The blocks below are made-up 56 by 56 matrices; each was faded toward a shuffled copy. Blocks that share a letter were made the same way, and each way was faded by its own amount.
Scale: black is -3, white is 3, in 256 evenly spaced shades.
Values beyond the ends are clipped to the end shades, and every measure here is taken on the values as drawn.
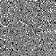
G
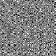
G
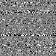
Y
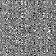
G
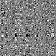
G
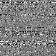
Y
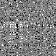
G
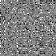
G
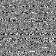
Y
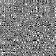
G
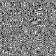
G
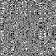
G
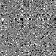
G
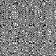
G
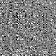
G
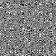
G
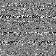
Y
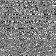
Y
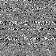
Y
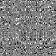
G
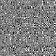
G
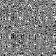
G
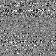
Y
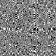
G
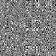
G
